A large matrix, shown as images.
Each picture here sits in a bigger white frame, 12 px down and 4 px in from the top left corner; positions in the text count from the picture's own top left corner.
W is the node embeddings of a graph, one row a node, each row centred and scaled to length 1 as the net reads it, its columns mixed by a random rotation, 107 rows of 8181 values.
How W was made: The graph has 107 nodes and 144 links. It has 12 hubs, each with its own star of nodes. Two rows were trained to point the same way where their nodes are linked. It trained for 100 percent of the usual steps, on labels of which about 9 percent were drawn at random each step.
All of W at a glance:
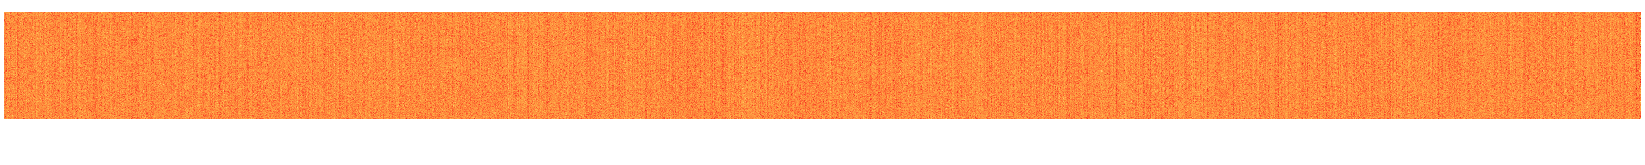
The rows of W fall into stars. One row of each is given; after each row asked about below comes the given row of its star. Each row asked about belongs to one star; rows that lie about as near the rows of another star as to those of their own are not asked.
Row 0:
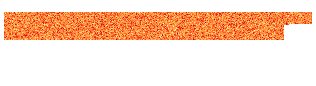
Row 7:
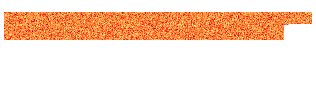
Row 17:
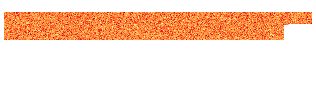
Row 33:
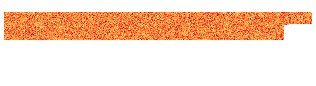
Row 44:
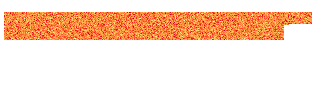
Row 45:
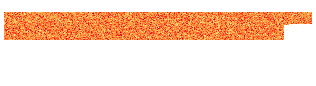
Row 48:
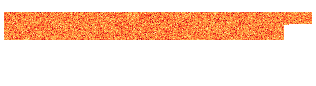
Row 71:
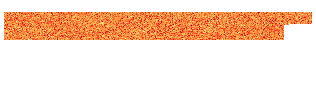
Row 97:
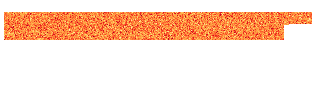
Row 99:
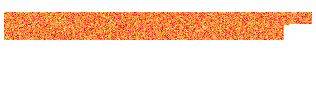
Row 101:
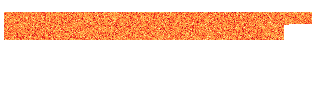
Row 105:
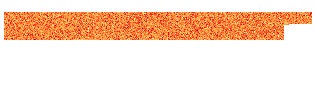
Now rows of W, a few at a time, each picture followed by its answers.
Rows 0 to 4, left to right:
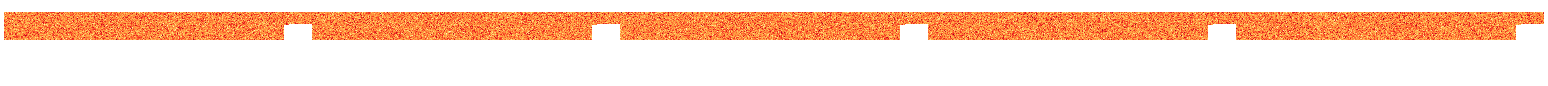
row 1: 44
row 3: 101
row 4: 71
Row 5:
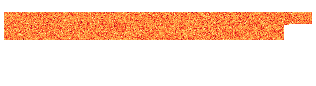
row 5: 0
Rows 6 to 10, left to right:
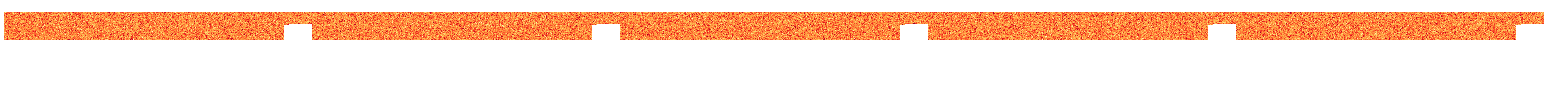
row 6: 7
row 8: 33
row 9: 7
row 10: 17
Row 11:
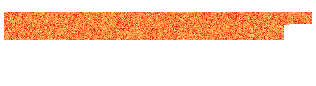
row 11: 99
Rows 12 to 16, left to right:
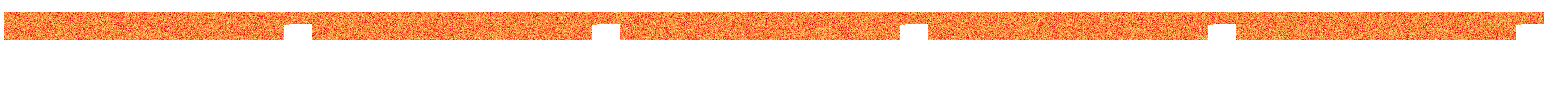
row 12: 17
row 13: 45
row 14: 101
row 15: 101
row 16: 99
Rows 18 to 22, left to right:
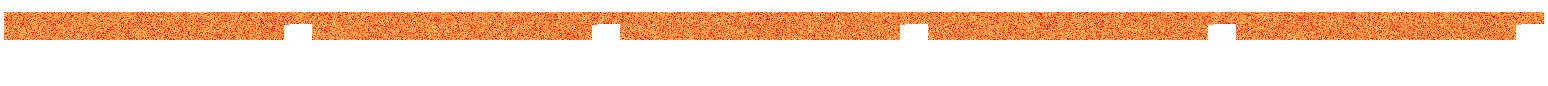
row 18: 33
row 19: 105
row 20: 71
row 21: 99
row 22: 17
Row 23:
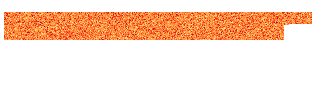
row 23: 44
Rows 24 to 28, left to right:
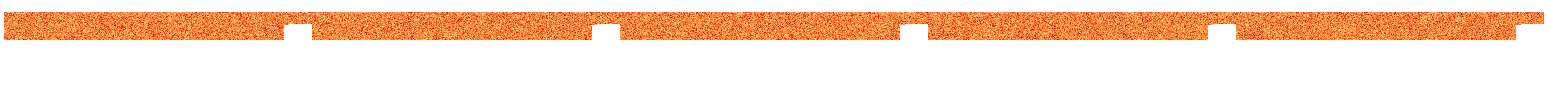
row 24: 0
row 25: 33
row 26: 99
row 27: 33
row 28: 71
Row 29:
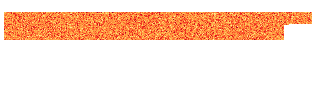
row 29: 48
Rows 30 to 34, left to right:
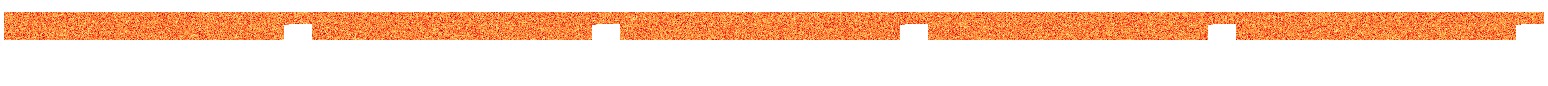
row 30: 105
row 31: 0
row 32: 101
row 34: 105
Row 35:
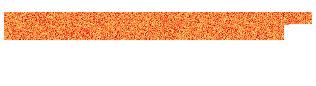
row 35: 44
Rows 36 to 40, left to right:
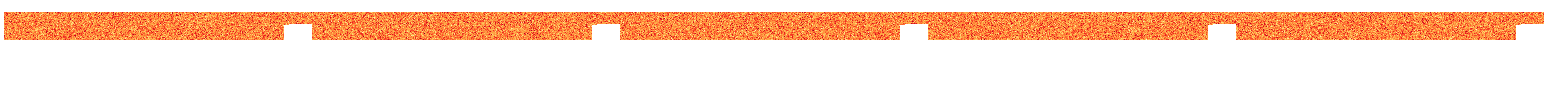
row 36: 71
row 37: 44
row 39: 101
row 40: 33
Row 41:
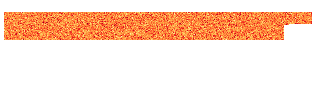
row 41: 0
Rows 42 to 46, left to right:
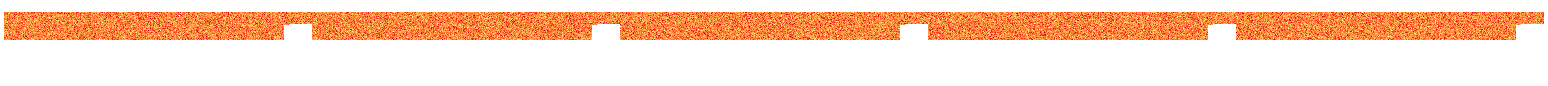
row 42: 105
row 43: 101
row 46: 48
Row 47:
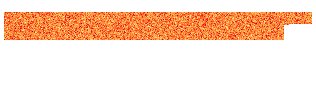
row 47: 7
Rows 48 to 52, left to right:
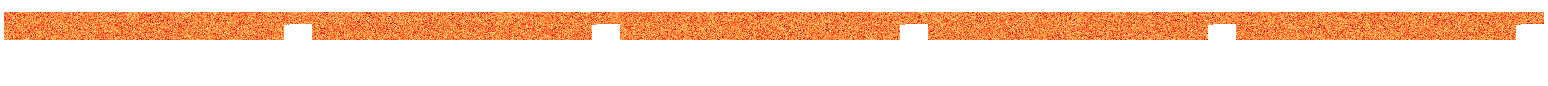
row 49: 45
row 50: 97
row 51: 44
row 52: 7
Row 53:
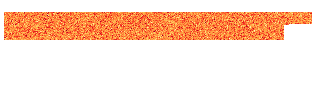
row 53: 105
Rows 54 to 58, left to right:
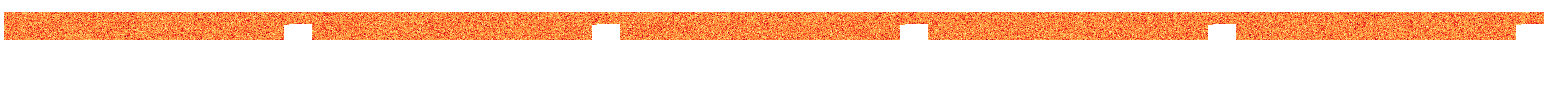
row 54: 33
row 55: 48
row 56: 45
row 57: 105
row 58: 99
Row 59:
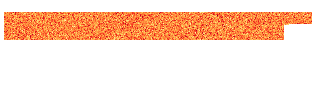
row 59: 33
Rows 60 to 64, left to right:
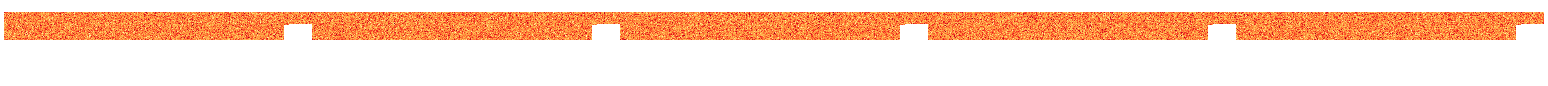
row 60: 97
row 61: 7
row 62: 33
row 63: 105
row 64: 44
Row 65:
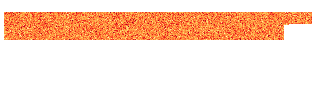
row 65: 99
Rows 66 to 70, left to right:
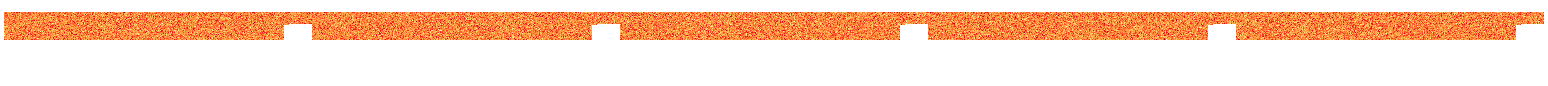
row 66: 99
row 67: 45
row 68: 97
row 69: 71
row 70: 17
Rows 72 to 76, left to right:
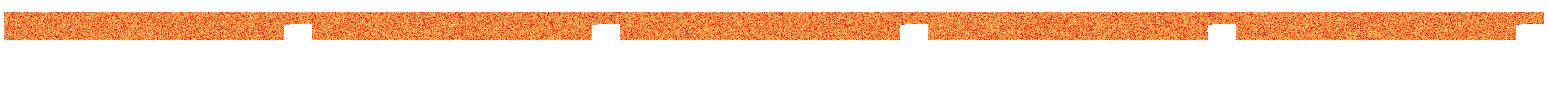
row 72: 105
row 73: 0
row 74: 0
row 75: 0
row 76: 33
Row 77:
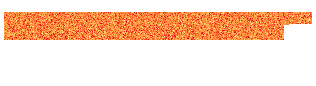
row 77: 97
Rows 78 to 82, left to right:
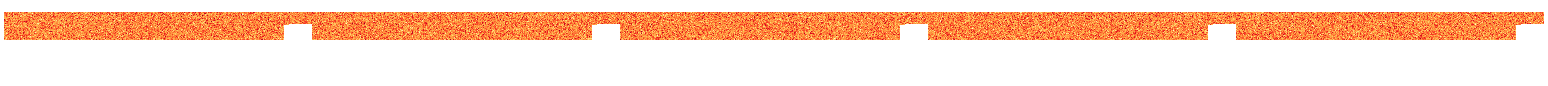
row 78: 101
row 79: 101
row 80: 48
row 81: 97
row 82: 44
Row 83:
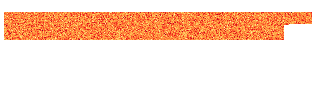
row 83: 0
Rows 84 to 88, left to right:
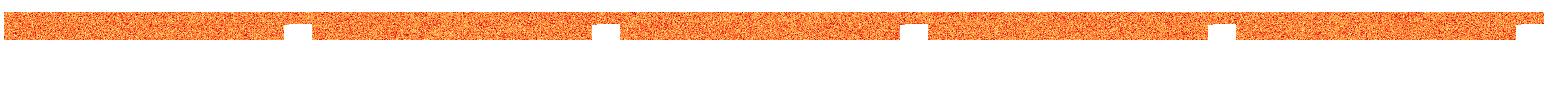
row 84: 45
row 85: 99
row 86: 45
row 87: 105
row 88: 44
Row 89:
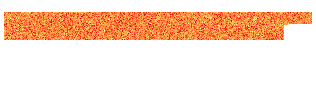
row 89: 45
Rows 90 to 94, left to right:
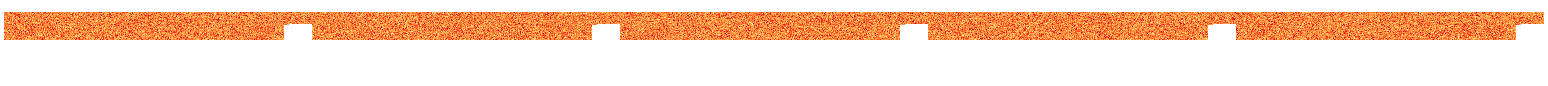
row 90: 48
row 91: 0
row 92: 7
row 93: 48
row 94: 48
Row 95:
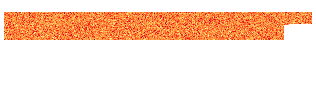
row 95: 105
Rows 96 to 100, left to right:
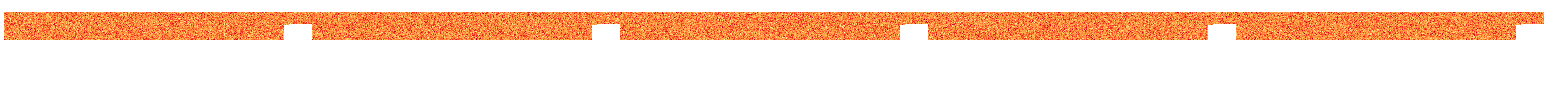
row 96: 99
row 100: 71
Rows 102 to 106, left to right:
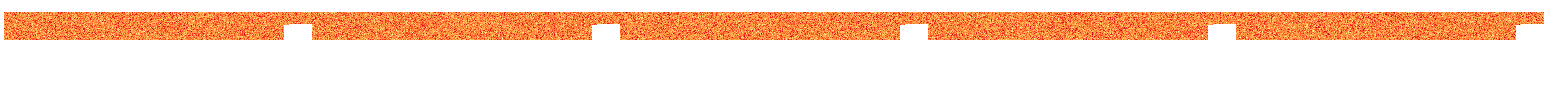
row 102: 71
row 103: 0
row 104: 44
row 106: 7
